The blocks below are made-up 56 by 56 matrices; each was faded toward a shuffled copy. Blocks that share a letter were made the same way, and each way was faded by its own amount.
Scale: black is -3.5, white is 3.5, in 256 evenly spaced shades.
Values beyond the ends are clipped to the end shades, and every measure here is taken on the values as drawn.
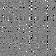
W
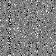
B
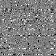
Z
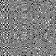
W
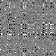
W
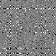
W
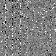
B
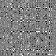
W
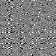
W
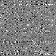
Z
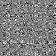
Z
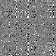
W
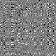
W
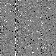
B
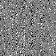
B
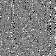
B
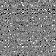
Z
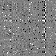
W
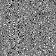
B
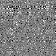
Z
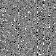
B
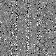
B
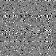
Z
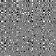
W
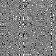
W
